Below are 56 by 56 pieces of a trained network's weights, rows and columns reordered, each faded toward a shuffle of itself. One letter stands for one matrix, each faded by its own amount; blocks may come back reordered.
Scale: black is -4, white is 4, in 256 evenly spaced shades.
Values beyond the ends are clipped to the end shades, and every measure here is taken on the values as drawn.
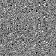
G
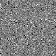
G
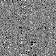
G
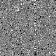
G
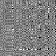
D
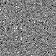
G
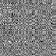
D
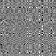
D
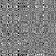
D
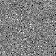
G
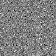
G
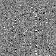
G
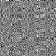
D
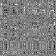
D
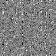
G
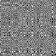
D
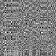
D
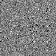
G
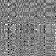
D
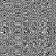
D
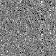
G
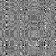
D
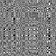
D
